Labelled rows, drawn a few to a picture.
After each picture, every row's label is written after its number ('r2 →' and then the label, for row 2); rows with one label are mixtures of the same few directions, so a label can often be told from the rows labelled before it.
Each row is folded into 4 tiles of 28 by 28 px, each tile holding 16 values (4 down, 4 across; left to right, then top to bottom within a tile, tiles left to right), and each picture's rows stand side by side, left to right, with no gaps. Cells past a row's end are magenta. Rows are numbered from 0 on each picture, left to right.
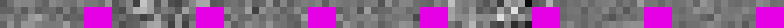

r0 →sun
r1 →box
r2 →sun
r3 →sun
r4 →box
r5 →box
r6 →box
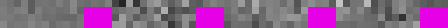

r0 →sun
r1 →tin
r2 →sun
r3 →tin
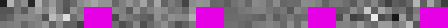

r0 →tin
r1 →sun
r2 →box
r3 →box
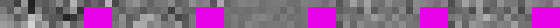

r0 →sun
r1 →sun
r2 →sun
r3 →sun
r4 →sun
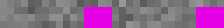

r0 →box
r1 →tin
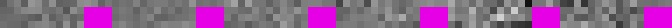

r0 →box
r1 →box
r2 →tin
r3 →tin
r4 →box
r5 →tin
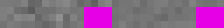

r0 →box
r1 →box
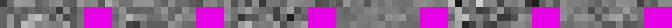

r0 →sun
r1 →tin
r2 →tin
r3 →tin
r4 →tin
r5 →box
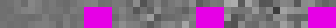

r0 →box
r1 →box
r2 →tin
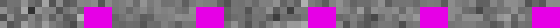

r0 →sun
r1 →sun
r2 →box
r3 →sun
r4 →box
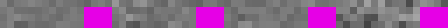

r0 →tin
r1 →tin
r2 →tin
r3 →sun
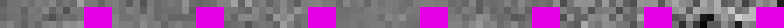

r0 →box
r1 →sun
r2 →tin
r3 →tin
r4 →sun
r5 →sun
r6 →sun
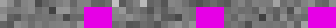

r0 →tin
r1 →tin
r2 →box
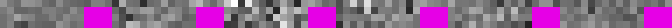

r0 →tin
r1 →tin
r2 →tin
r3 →sun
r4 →box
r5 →sun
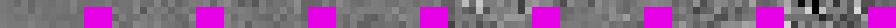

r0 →sun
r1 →sun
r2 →sun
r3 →sun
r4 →sun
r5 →tin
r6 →box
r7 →sun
